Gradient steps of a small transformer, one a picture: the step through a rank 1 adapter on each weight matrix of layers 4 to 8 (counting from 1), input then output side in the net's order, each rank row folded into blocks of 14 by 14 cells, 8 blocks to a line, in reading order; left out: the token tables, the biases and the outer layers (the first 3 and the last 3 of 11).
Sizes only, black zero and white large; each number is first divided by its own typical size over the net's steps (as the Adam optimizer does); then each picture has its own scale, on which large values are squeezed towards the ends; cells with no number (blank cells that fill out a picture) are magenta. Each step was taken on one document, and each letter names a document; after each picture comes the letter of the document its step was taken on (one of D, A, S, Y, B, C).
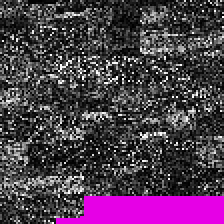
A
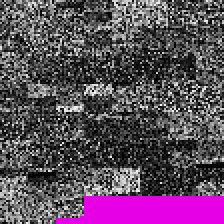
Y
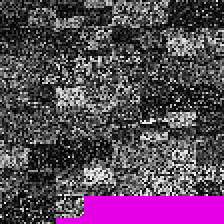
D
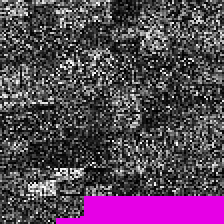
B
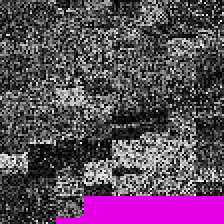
D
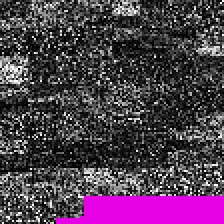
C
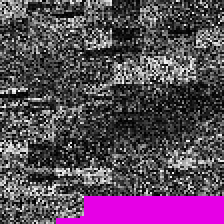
D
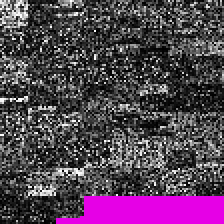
B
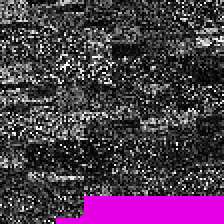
A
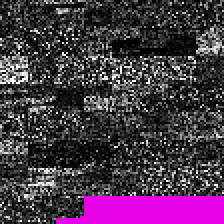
C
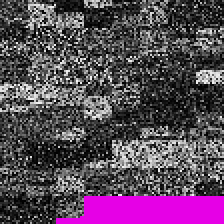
D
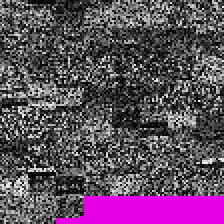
Y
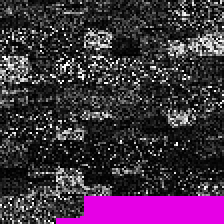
A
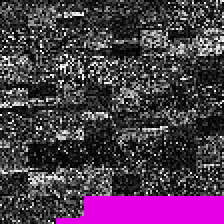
A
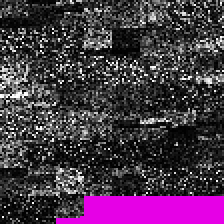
A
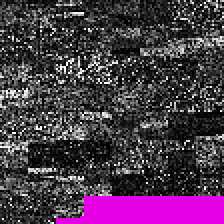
A
